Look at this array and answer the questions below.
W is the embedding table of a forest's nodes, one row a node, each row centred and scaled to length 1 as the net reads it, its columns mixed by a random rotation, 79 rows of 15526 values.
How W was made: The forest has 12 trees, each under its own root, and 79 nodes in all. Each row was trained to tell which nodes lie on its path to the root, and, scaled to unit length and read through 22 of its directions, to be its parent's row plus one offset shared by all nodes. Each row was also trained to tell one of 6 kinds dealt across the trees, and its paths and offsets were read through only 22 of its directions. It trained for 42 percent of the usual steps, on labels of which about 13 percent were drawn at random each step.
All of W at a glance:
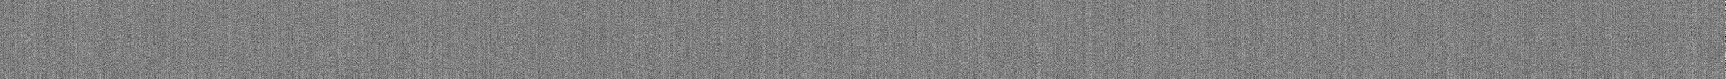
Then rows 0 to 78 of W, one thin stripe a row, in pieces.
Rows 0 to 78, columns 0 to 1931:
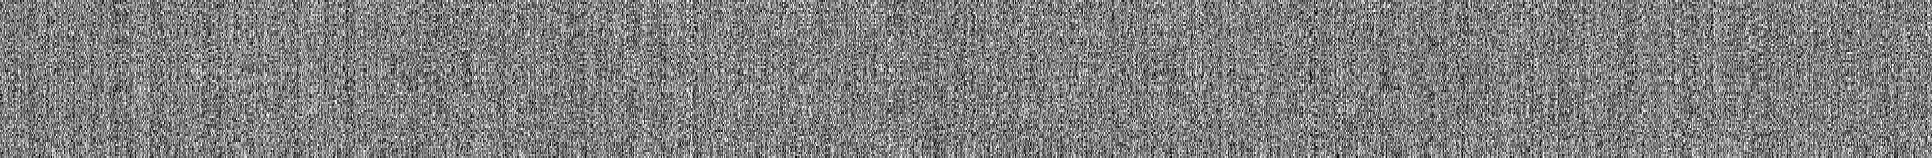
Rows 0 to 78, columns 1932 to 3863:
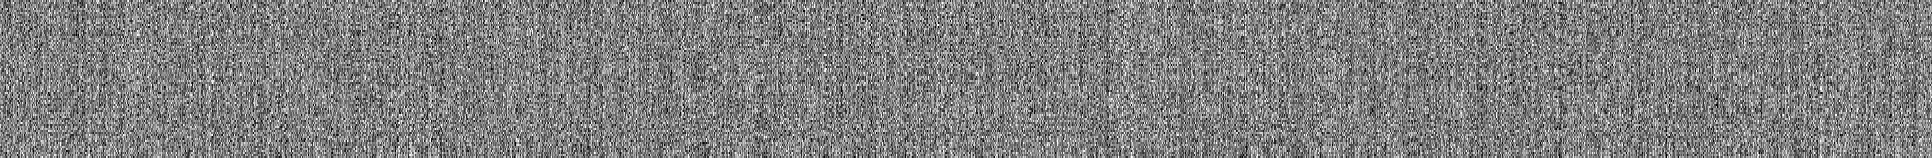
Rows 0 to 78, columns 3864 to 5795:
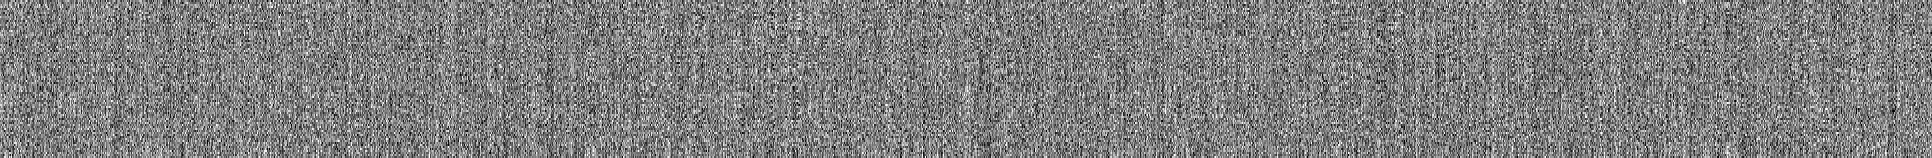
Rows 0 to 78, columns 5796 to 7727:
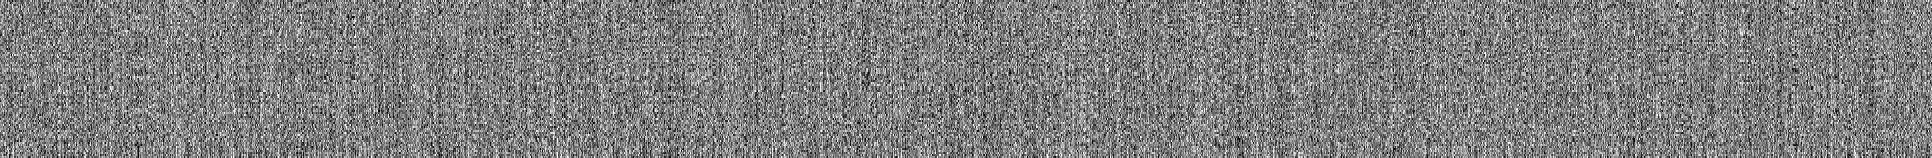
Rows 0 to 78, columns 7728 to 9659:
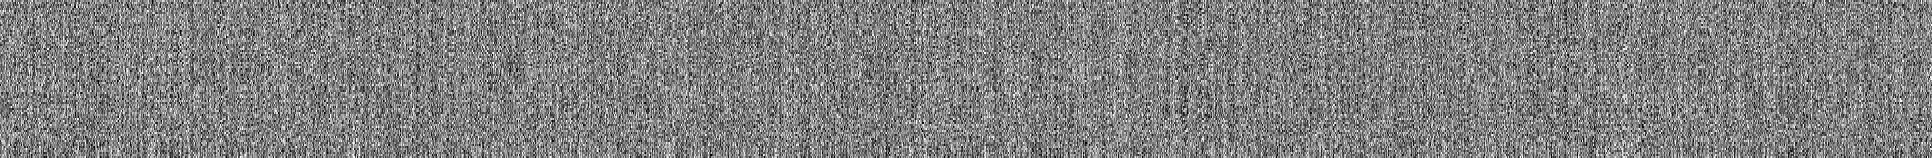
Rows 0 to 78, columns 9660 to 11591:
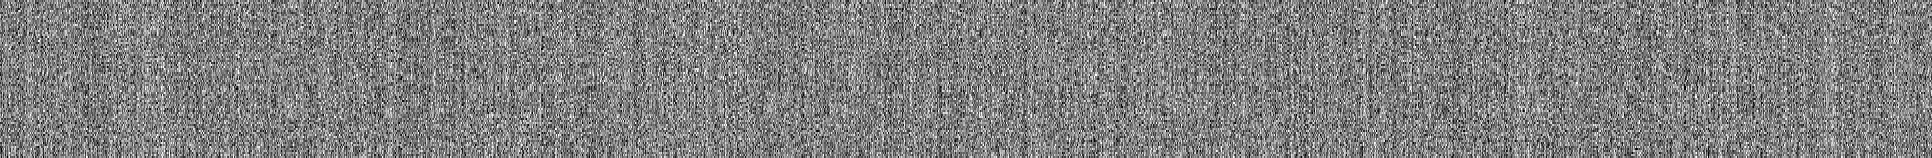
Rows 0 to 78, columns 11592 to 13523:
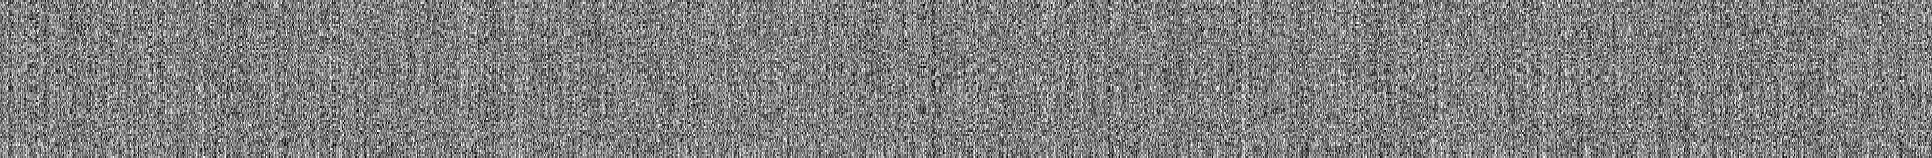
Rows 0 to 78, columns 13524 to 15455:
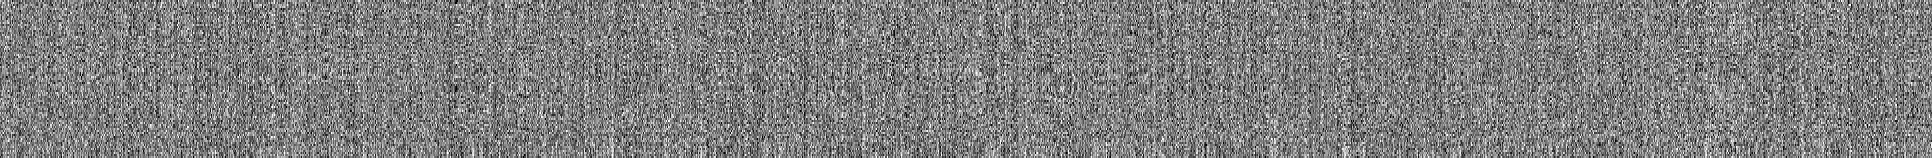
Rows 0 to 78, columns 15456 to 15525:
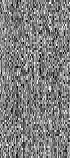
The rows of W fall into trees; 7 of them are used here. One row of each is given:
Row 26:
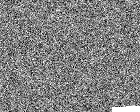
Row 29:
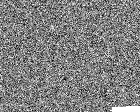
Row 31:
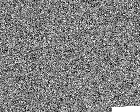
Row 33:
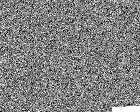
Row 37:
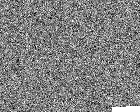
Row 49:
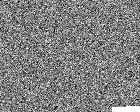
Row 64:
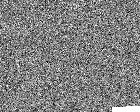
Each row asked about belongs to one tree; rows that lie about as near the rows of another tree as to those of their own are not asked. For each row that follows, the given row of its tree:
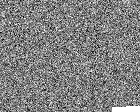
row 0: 33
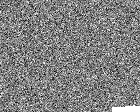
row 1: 33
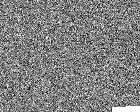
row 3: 64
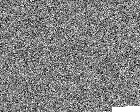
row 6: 31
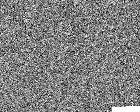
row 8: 49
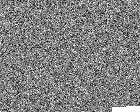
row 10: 26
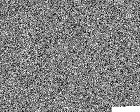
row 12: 37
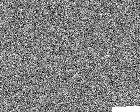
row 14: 29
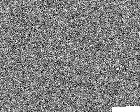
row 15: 49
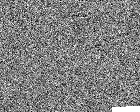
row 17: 49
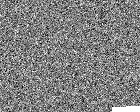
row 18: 26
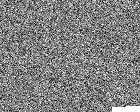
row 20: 33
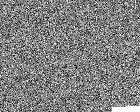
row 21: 31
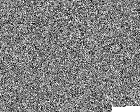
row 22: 37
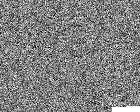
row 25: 37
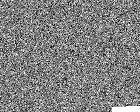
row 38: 29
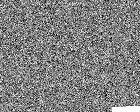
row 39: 29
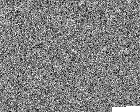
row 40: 26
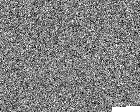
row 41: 37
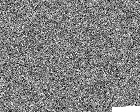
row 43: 33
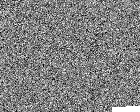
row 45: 33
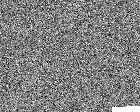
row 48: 64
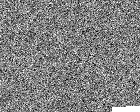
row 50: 33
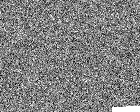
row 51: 64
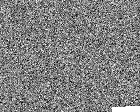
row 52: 49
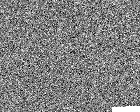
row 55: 49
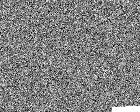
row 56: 33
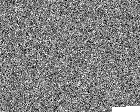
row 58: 26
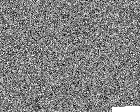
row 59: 49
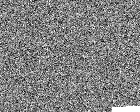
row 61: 31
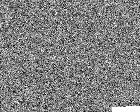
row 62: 49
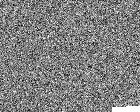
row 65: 31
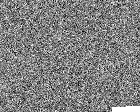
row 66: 49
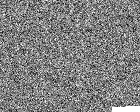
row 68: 33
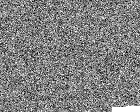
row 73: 31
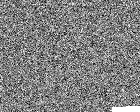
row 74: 29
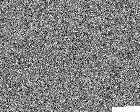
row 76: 64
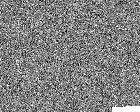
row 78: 64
